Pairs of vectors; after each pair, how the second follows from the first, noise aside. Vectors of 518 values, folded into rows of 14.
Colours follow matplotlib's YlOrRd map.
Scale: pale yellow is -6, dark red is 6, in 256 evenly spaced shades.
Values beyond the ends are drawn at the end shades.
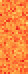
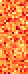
scaled up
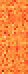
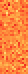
shuffled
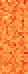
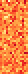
scaled up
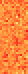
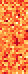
scaled up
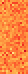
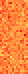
shuffled
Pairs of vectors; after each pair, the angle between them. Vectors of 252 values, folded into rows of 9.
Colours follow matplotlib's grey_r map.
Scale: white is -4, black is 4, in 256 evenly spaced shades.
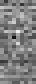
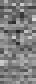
nearly opposite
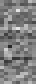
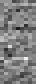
nearly opposite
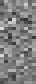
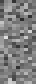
partly aligned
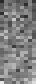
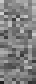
nearly opposite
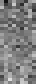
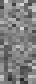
nearly opposite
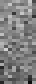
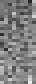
nearly opposite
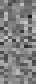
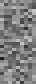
orthogonal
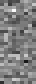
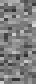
nearly opposite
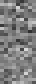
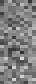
orthogonal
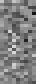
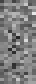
nearly opposite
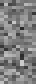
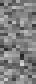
nearly parallel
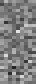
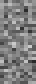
partly opposed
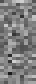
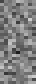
partly aligned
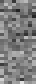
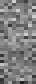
nearly opposite
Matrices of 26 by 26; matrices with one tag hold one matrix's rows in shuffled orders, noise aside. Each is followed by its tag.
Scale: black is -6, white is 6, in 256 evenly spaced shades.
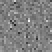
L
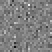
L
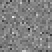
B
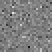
B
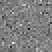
B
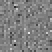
L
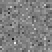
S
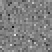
S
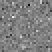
B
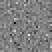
L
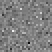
B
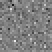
S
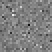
B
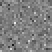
S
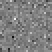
S
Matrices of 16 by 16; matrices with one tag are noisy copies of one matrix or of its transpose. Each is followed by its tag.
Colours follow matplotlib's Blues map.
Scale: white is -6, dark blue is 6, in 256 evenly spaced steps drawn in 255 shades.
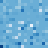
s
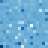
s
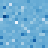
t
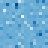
t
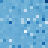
s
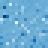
t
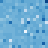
s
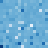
s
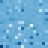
s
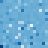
s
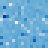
t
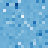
t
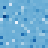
t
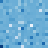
s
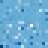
s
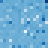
s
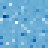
t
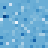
t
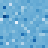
t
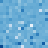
s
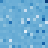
s
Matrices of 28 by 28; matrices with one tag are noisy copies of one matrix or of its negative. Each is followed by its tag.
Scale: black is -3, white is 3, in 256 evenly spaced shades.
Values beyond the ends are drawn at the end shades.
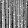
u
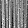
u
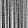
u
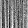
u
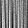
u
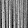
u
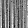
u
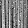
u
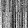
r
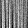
u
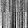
r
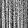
u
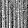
u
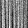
u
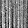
u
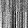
r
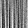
u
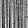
u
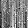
r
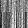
r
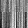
r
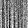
u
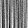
u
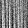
u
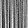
u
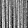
u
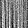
u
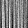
u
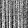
u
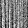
u
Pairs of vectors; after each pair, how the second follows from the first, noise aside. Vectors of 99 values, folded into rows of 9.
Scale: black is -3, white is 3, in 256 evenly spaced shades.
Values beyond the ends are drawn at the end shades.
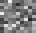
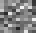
reversed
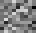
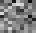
wrapped around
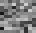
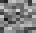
wrapped around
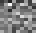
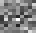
wrapped around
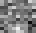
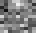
reversed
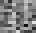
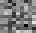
sign-scrambled
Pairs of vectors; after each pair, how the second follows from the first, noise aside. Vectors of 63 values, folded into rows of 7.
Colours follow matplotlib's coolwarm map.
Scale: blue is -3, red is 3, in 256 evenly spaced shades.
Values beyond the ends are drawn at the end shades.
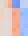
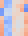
wrapped around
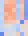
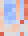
negated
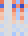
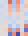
wrapped around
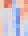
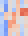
wrapped around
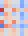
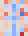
wrapped around
